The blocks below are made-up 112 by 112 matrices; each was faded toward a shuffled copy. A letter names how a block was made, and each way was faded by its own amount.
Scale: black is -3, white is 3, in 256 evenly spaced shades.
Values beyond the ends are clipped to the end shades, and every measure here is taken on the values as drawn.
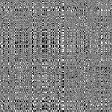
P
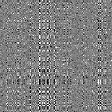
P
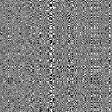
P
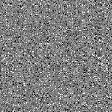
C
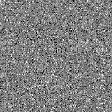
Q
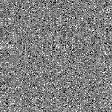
Q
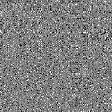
C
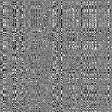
P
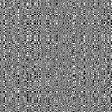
P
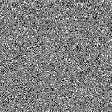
Q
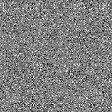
C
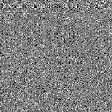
Q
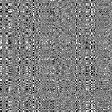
P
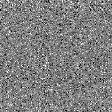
Q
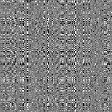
P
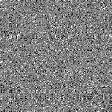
C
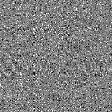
C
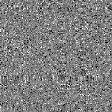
C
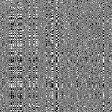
P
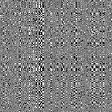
P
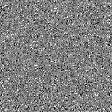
Q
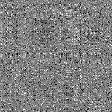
C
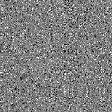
C
